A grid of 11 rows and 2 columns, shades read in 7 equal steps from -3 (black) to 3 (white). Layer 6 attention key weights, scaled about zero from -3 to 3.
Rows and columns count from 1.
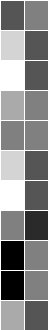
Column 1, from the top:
-1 2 3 1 0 2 3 0 -3 -3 1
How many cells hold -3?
2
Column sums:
5 -7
